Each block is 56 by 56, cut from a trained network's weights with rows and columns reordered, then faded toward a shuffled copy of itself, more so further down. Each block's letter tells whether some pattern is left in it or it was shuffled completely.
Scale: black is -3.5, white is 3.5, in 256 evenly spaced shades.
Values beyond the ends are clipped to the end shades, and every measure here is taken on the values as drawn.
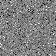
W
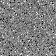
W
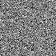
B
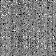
B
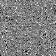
B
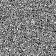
W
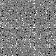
B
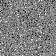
W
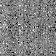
B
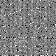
B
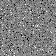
W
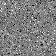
W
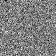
W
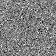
W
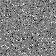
W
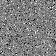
W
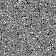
W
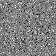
W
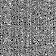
B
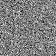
W
